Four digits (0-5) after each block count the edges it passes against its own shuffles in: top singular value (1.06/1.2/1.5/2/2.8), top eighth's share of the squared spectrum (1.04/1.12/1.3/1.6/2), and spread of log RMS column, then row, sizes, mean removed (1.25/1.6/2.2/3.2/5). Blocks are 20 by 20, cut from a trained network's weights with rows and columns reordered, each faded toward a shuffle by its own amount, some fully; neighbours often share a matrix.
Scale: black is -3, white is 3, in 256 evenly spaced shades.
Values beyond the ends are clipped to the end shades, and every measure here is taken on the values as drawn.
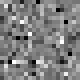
2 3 0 1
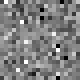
0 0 0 0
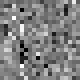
2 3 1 0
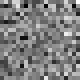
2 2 1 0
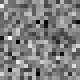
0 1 0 1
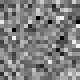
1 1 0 0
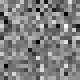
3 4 0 1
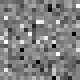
0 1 1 0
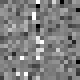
2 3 0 0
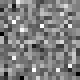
0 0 0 0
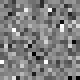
0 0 0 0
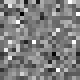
1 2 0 0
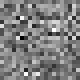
3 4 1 2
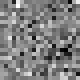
1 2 0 1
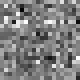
2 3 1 1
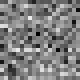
2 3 0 0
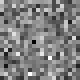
0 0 0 0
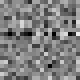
2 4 0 1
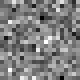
0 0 0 0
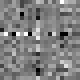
2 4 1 1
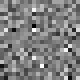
2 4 1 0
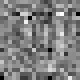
2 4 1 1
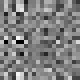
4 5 2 3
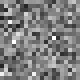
1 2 1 0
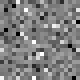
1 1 0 0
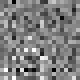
3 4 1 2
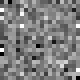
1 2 1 0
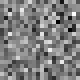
0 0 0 0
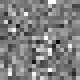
0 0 0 0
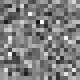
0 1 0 0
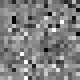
1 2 1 0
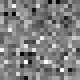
0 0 0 0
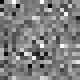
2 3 1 1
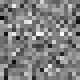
2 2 0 1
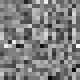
3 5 0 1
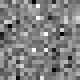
0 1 0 0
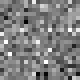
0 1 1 0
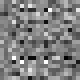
3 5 2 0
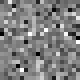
0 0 0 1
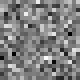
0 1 0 0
